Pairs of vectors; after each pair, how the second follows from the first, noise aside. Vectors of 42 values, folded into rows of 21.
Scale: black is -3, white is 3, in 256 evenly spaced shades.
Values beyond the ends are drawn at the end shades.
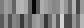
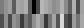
copied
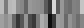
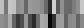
copied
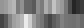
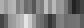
copied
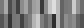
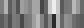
copied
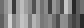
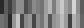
reversed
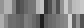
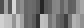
reversed
